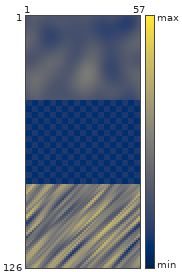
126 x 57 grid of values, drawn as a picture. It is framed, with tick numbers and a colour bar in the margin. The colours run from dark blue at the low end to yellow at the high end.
It is made of 3 by 1 panels. Panel 1,1: low, smooth. Panel 2,1: very low, checkered, faint in contrast. Panel 3,1: middling, slanting up to the right, strong in contrast.
